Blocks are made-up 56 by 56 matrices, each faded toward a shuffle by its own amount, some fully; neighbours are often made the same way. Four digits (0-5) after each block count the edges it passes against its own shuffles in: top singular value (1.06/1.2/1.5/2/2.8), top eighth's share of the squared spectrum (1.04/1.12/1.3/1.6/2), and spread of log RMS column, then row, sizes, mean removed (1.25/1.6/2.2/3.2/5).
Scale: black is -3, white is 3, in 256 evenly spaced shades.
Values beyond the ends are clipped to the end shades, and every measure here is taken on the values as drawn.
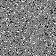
0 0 0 0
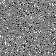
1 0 0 0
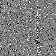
2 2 2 0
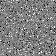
0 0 0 0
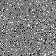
2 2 0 0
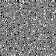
3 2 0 0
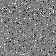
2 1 0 0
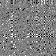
4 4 2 2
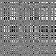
5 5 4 4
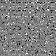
4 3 1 2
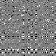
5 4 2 3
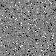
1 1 0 0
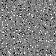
2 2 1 0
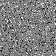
1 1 0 0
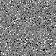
3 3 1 1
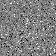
1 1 0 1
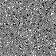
1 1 0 0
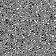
3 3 1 1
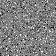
2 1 0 0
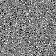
2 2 0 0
